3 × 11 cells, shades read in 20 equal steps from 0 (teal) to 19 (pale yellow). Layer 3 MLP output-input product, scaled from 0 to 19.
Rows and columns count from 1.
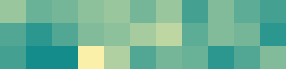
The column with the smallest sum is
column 2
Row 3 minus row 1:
-7 -7 -8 9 2 -3 -3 3 -7 -1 5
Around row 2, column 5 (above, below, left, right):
11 13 9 12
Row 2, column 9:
9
